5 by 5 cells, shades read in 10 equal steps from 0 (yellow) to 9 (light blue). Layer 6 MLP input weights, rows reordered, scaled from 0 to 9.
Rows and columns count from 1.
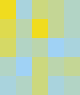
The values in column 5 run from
5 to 8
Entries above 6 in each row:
2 1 3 2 4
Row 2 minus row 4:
-5 -3 -4 -1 2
